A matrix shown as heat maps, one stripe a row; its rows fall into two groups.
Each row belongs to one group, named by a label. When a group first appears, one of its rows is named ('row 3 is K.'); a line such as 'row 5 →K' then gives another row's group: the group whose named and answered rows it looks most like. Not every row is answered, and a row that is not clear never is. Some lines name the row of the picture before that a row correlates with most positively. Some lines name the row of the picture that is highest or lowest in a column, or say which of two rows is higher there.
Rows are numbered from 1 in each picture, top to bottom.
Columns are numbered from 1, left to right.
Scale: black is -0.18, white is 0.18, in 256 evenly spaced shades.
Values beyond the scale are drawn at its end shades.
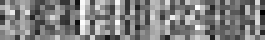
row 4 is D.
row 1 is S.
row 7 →S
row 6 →S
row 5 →S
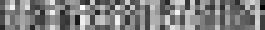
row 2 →S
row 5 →S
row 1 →D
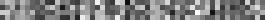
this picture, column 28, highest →2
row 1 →S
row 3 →S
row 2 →D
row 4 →S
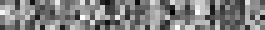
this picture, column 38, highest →6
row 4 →S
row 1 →D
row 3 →S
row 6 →D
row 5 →D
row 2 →S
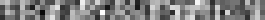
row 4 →D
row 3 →S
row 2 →D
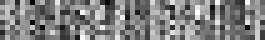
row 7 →D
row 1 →D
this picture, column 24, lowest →2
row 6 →S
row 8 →S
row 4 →S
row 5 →D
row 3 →S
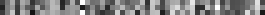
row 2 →D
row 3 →D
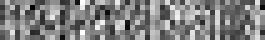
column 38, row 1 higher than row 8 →Yes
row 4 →D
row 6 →S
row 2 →D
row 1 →S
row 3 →D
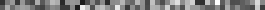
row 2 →S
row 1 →D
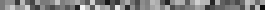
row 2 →S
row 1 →D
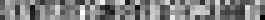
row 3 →D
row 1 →S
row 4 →D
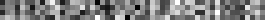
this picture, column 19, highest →2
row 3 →D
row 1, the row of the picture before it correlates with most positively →4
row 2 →D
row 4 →S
